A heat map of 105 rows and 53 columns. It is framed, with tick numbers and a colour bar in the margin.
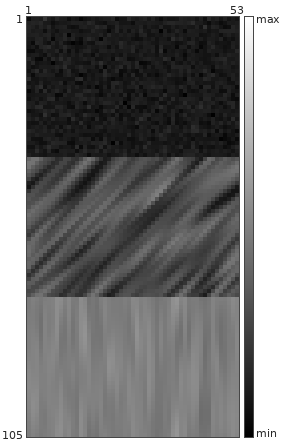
The table splits into 3 rows of 1 panel. Panel 1,1: very low, fine-grained, faint in contrast. Panel 2,1: low, slanting up to the right. Panel 3,1: middling, streaked downward, faint in contrast.
